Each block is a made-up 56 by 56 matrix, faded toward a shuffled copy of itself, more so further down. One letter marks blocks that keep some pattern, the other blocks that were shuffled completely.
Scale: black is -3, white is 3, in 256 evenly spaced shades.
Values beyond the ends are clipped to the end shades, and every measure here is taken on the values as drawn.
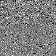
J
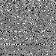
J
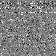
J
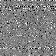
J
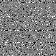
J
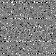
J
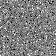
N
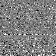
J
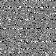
J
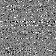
J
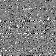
J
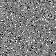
N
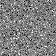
N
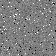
N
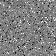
N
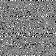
J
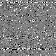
J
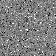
N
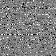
J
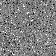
N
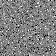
N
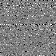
J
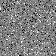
N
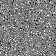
N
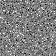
N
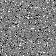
N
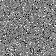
N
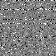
J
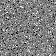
N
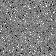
N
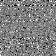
J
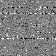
J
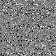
J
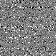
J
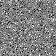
N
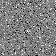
N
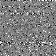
J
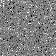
N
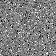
N
